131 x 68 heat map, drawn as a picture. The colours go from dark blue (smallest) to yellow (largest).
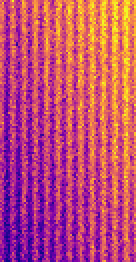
Slope: up to the top right. Stripes: upright, repeating 12 times. Odd rows or columns: none. Ninth with the highest average: top right.
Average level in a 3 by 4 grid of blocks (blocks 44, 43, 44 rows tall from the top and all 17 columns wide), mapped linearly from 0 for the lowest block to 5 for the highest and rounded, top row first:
2 3 4 5 / 1 2 3 4 / 0 1 2 3
